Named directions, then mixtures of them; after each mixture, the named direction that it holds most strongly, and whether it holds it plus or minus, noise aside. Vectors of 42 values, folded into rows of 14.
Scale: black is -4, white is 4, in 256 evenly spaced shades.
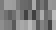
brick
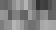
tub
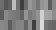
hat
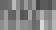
tub, plus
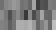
brick, plus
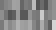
brick, plus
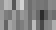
hat, minus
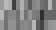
hat, minus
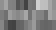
tub, minus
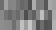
brick, plus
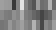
hat, minus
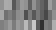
hat, minus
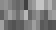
tub, minus
